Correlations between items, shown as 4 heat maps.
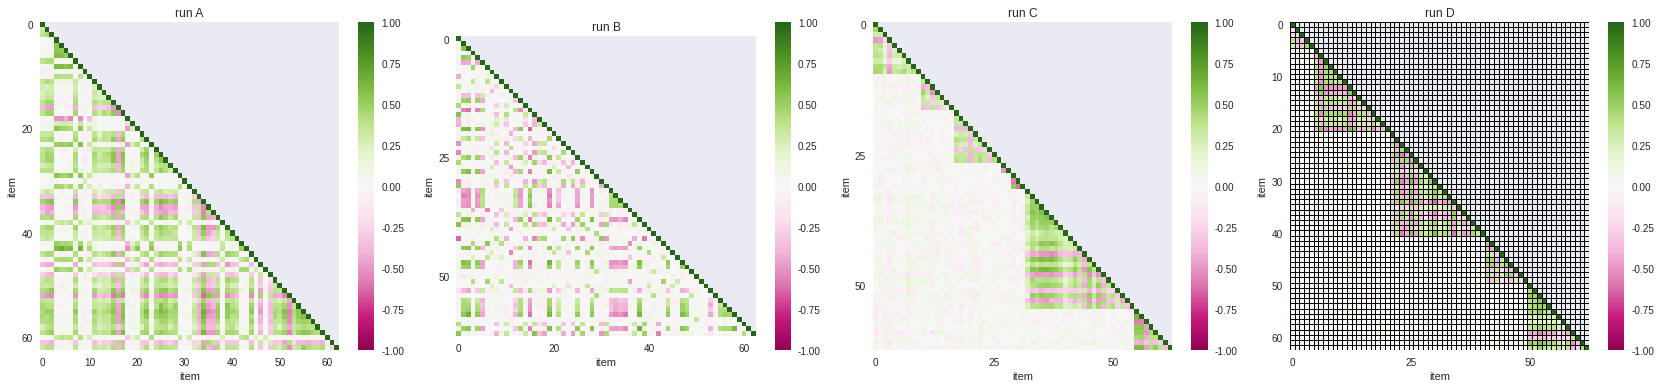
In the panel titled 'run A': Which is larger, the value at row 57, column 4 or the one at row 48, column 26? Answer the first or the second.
the first
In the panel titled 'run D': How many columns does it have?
63
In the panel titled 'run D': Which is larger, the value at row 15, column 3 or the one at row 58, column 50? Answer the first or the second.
the second
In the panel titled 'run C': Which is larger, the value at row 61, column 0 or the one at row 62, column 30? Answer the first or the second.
the first
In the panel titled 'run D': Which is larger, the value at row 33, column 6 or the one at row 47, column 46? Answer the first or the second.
the first
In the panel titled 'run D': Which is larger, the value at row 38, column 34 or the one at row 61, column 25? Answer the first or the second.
the second
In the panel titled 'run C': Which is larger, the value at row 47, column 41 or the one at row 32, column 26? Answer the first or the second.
the first
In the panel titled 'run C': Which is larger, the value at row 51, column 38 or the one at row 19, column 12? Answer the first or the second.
the second
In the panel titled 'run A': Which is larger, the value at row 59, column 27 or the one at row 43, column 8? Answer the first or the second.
the second
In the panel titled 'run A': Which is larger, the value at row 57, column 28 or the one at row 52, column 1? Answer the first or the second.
the first
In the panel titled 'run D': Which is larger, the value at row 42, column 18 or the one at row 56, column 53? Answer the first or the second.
the second
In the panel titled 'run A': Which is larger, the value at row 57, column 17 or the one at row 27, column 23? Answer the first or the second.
the first
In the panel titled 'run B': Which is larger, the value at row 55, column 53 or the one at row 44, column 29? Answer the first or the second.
the second
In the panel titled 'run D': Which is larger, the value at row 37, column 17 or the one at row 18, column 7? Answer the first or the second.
the second
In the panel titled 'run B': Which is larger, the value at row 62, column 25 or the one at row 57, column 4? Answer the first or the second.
the second
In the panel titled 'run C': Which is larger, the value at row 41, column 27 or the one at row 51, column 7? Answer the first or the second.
the first
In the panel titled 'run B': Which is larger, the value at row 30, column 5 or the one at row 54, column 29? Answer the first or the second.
the second
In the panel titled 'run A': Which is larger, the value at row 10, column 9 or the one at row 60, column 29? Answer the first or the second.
the second
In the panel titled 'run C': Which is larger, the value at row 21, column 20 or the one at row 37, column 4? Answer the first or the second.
the second
